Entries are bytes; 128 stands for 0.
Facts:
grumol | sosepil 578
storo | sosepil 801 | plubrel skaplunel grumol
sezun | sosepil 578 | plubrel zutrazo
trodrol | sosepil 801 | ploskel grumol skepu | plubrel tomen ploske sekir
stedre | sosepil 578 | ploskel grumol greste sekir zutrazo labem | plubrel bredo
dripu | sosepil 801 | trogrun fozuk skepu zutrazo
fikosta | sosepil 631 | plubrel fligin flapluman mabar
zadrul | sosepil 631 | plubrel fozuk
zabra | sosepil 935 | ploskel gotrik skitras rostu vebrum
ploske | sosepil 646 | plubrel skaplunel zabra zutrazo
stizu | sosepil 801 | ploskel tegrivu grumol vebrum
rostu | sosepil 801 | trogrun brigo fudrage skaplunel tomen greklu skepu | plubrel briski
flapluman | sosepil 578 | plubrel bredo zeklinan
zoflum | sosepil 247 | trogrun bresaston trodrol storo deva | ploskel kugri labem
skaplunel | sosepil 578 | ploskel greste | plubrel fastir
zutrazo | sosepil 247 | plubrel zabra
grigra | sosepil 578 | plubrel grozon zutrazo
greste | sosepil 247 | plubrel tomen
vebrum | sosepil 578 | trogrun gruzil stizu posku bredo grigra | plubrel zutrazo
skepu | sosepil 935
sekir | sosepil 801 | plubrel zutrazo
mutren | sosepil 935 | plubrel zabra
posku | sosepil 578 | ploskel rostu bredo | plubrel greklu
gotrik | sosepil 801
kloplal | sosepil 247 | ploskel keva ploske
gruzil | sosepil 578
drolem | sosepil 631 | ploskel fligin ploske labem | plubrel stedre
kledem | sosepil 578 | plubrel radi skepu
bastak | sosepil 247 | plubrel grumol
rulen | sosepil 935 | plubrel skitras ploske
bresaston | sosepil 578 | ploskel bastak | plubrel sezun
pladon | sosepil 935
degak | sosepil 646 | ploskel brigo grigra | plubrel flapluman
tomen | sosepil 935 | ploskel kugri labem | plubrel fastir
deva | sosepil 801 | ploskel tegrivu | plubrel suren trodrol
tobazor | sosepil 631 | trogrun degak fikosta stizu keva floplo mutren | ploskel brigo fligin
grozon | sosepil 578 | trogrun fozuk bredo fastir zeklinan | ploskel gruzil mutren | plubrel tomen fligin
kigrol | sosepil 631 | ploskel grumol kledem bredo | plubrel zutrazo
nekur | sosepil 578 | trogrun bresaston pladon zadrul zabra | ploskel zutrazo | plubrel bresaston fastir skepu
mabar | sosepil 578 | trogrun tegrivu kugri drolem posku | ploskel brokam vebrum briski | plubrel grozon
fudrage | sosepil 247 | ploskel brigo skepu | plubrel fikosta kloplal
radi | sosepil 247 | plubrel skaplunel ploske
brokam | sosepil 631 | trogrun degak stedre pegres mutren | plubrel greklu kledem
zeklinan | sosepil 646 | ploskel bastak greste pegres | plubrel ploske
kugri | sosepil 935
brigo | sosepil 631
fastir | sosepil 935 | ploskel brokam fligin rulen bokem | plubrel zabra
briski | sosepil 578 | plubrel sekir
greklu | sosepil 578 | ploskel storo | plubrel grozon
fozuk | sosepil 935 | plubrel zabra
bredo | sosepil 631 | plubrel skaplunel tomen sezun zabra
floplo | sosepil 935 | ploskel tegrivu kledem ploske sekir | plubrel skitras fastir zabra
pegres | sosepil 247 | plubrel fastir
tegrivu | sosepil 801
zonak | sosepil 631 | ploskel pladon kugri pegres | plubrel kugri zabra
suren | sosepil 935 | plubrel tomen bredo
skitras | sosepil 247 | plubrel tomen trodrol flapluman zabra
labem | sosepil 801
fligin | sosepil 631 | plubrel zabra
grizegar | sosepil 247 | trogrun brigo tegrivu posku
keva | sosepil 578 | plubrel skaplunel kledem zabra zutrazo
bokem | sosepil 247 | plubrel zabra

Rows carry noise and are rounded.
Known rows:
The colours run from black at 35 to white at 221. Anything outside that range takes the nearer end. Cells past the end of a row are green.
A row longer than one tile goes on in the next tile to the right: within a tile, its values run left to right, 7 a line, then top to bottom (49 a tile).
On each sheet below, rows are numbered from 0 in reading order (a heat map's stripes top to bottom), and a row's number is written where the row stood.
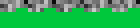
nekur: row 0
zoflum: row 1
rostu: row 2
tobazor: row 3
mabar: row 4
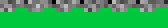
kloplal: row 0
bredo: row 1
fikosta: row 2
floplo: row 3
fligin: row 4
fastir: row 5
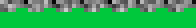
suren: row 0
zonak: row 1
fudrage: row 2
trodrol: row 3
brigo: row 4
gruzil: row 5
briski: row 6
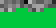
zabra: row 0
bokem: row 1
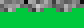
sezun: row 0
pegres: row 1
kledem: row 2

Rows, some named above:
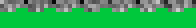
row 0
grigra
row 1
grumol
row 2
posku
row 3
ploske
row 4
posku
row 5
zeklinan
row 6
degak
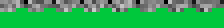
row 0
stedre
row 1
fligin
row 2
grigra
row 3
greklu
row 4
tomen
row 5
vebrum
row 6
kugri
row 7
sekir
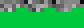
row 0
stizu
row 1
kugri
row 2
vebrum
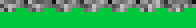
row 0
labem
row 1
skitras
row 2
radi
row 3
brokam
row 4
brokam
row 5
skaplunel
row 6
stizu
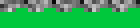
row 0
skepu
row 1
bresaston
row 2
skitras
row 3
bastak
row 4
greste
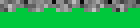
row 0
radi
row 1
vebrum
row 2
drolem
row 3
kigrol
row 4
tegrivu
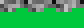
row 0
kugri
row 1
keva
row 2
nekur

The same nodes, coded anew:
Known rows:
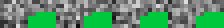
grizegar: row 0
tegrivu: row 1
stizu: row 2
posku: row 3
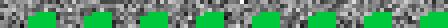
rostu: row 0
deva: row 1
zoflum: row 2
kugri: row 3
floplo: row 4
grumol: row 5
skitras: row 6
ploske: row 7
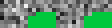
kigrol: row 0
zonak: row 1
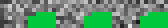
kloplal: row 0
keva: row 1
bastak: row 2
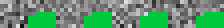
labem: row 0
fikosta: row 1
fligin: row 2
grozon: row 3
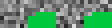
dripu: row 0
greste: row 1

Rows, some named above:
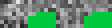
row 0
skitras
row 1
greklu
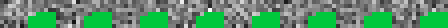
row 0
skitras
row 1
stedre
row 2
nekur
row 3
brigo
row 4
bredo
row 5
radi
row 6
nekur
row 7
skepu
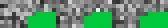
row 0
vebrum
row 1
tobazor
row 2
kloplal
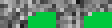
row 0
grumol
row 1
tomen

